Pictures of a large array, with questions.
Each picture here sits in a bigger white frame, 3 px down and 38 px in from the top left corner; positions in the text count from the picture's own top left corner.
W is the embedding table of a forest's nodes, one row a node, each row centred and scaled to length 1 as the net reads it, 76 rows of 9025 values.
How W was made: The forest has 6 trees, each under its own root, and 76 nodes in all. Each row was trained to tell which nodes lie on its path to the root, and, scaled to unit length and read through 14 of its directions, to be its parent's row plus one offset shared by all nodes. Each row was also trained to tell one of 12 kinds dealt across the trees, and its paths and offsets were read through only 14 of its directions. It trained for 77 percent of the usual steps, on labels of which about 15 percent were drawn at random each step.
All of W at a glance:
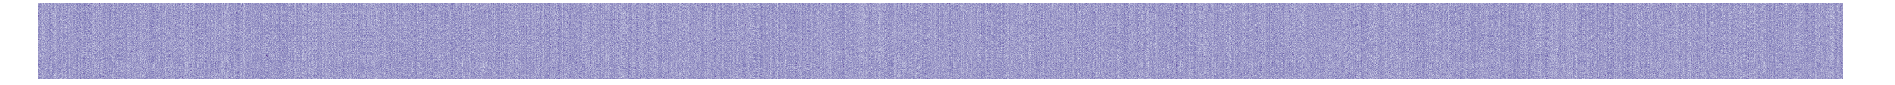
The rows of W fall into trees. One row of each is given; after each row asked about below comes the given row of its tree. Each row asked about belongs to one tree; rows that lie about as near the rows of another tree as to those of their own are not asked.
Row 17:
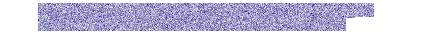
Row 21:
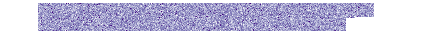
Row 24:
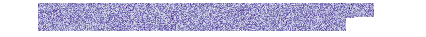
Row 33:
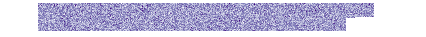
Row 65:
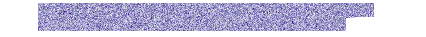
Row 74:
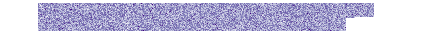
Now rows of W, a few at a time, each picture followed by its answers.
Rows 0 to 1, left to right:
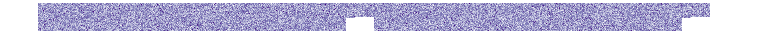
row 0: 24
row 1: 24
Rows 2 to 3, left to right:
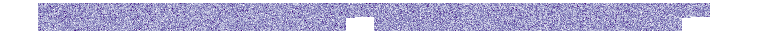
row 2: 33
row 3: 74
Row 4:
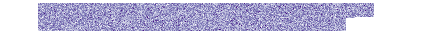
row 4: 74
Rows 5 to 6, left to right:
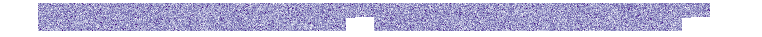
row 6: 74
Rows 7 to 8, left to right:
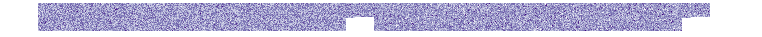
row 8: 21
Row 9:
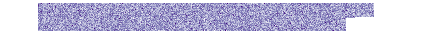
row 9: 24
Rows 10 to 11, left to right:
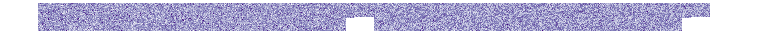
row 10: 17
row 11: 24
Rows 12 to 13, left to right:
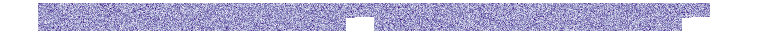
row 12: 17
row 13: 74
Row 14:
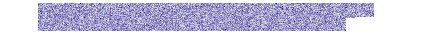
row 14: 24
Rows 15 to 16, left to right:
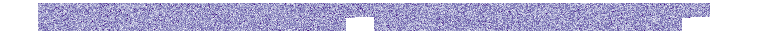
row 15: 17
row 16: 33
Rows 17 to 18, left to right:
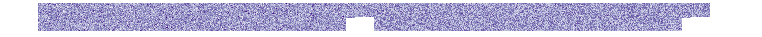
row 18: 74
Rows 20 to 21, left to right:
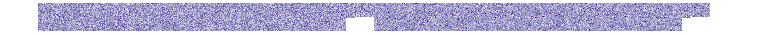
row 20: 74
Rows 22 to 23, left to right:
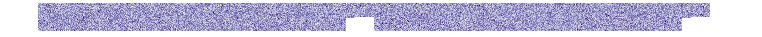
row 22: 24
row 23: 74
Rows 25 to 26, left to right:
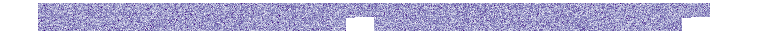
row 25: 17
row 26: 33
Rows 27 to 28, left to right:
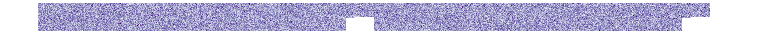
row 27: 74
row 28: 24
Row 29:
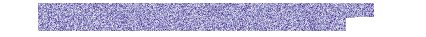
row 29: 21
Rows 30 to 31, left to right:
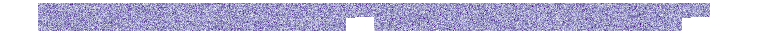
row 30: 33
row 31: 74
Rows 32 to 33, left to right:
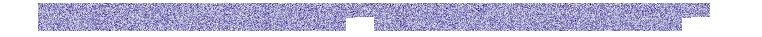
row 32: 65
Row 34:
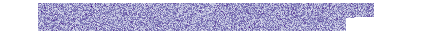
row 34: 74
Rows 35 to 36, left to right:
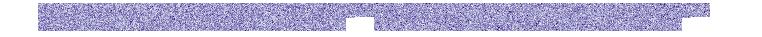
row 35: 17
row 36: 24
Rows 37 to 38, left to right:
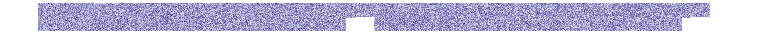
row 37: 65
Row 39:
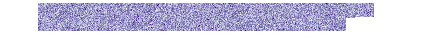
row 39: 33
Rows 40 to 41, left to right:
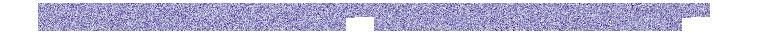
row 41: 33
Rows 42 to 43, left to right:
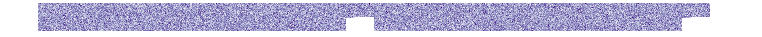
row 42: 17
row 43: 24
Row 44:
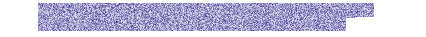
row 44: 65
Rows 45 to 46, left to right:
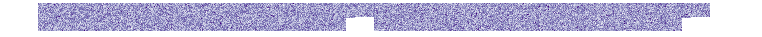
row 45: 24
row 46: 24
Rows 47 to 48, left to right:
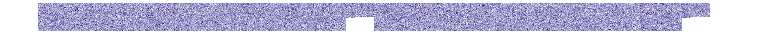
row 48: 17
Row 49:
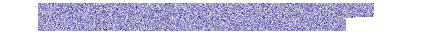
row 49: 65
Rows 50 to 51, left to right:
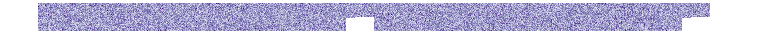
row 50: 33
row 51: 65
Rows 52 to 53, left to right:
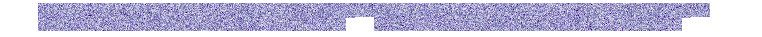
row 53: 17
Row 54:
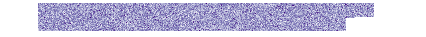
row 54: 74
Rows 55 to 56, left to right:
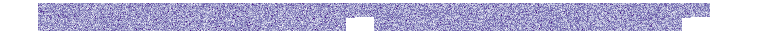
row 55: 33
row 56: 17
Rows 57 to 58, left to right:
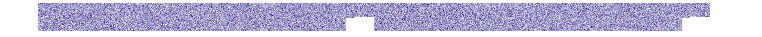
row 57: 74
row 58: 74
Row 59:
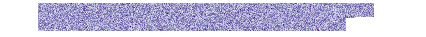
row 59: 24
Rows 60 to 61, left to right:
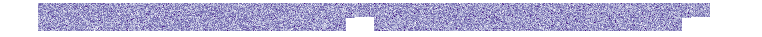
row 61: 33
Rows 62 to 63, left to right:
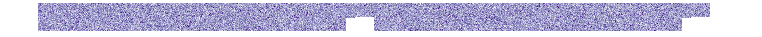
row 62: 24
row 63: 33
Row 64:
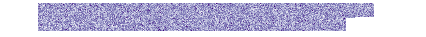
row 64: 33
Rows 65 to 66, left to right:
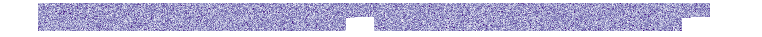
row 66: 21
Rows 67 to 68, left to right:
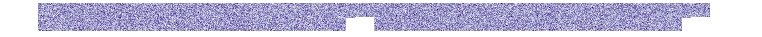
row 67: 33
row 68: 74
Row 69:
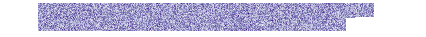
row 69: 33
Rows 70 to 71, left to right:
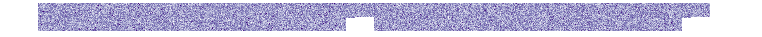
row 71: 24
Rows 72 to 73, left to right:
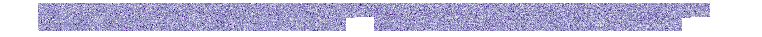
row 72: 21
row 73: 17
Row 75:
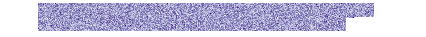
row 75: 33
